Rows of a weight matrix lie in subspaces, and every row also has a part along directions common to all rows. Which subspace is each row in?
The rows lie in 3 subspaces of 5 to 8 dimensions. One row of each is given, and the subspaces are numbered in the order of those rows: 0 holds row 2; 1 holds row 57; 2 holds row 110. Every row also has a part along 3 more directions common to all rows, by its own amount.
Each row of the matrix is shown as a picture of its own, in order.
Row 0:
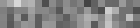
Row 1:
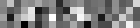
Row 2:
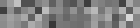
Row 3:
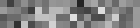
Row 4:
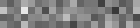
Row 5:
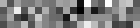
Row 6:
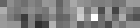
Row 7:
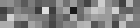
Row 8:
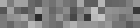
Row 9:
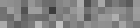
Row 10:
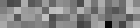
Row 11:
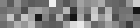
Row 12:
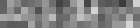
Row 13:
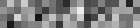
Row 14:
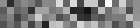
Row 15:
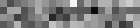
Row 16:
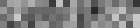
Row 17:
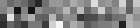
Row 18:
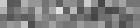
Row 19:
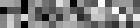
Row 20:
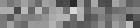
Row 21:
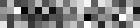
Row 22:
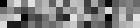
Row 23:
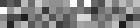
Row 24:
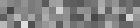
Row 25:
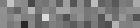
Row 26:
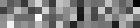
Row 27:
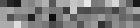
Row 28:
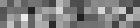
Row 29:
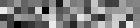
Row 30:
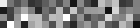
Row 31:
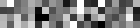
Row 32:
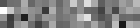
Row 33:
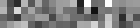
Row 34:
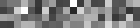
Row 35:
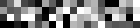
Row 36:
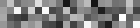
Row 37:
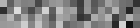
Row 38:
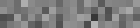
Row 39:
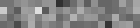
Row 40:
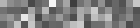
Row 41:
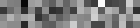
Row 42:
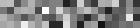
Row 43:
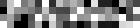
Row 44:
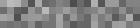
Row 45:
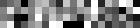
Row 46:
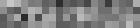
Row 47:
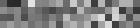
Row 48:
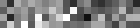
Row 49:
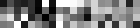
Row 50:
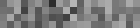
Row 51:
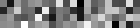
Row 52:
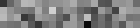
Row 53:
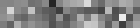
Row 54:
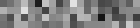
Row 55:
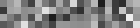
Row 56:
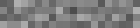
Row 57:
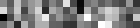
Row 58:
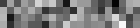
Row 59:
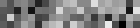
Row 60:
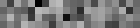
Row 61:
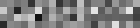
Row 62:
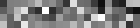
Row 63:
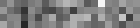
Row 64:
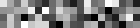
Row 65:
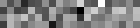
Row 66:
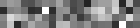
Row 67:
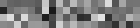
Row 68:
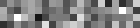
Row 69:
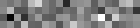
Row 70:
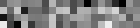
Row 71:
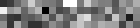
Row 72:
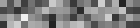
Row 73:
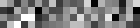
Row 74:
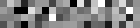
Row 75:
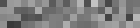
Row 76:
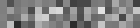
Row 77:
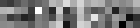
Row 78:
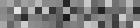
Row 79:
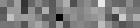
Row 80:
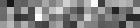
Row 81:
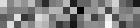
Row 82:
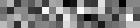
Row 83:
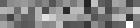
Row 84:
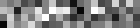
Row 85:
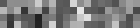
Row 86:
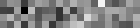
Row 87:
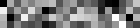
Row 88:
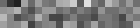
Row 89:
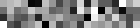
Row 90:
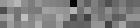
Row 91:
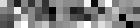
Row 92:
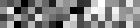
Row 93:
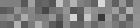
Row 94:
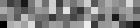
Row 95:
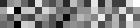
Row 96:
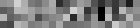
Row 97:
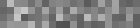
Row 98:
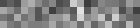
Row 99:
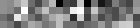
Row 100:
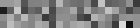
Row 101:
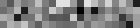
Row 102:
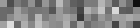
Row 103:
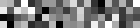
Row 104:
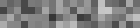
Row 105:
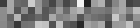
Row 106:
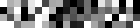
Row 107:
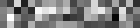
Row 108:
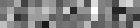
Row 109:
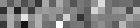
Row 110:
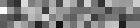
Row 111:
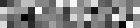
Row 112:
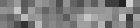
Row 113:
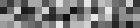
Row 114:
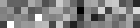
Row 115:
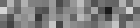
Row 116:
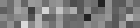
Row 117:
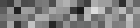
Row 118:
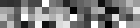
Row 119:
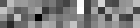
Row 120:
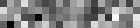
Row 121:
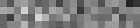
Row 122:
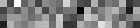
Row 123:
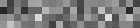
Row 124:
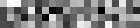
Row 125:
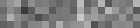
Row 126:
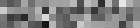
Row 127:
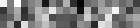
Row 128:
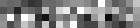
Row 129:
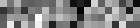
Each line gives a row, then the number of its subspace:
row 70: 1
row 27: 1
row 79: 1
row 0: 1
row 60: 2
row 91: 2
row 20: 0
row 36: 1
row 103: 2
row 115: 2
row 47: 0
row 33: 2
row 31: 1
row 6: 2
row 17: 1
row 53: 1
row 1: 2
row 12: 0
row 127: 1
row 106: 1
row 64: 1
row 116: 0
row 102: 0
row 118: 1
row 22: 2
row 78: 1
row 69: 0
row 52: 2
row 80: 2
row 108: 2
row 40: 2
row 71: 1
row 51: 0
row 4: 0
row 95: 0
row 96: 0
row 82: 1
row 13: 2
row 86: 0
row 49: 1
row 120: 2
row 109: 1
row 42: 1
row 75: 2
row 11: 2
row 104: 1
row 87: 1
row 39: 1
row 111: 2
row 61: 2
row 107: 2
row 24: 1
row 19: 0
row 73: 2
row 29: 1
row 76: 1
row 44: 0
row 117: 0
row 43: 2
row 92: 0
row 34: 0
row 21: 1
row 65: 0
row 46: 1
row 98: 0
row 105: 2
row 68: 2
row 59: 1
